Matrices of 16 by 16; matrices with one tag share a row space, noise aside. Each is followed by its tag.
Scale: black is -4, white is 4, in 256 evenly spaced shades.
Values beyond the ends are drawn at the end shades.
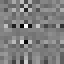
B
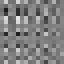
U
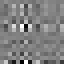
B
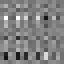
U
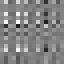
U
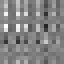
U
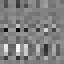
U
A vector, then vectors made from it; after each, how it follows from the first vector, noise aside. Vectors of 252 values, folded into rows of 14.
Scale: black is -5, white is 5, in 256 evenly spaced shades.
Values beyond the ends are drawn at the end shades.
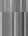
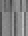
negated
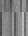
negated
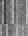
reversed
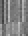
wrapped around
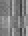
wrapped around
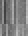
reversed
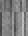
negated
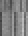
negated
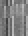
wrapped around
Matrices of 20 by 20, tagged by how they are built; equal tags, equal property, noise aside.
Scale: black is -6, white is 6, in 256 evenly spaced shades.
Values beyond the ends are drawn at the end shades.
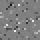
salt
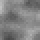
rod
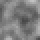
rod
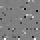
salt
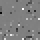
salt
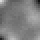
rod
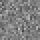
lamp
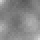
rod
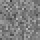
lamp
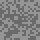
lamp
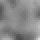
rod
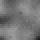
rod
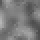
rod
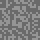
lamp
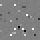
salt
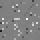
salt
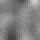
rod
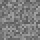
lamp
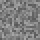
lamp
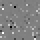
salt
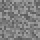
lamp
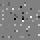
salt
